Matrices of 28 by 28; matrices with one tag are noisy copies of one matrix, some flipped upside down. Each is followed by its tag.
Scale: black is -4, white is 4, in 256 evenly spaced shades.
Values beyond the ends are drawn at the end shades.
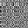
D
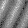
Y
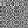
D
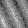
Y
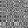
D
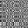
D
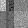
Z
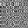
D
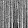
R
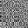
D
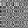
D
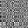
D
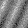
Y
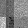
Z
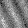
Y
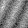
Y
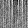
R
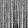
R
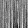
R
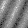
Y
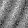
Y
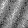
Y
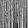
R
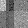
Z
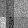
Z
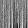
R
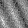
Y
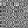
D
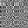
D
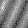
Y
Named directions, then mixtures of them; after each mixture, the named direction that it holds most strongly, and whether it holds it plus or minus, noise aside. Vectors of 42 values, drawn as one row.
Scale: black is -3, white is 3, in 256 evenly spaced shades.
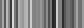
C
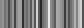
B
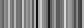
B, minus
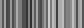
C, minus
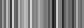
C, plus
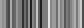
B, plus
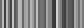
C, plus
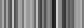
C, plus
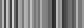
C, plus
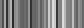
C, minus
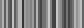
B, plus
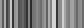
C, minus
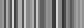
C, plus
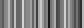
B, minus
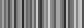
B, plus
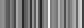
B, plus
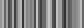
B, plus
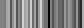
B, minus
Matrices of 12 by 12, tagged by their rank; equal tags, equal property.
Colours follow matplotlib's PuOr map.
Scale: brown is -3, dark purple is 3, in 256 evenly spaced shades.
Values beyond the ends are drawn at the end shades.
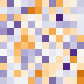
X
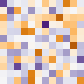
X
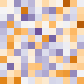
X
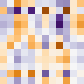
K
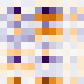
K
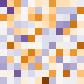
X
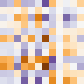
K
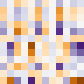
K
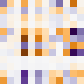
K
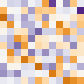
X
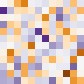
X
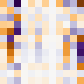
K
